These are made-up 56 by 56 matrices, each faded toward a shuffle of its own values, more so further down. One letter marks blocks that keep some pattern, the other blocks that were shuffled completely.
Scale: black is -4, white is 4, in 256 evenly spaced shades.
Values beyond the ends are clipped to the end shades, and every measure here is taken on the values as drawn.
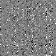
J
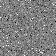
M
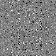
J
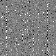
J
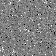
M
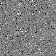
M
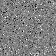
M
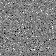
M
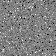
M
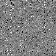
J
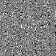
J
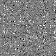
J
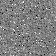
M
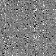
J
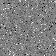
M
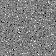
M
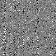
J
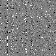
J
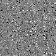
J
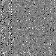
J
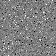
M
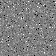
M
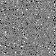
J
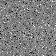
M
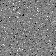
M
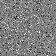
M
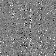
J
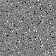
M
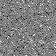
M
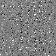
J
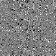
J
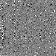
J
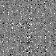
J
